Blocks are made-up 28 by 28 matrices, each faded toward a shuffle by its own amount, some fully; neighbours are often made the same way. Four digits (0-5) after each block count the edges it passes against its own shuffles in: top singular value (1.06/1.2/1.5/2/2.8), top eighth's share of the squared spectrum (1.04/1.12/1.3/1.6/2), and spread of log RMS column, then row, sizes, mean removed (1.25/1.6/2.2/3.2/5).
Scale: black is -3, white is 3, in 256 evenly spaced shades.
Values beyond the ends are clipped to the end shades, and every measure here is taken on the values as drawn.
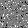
0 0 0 0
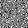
1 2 0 0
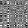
4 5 3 2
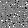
0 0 0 0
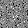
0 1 1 0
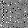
3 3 2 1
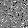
0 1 1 0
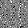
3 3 1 0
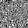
2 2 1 1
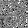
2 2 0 0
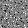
0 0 0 0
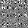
2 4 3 3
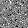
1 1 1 0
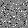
0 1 0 0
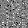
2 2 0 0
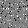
1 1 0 0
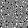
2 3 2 0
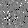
2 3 0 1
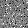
1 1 0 0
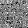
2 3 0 0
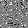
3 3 0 0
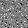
2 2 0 0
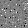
1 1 0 0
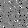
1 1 1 0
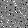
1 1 0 0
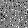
1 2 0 0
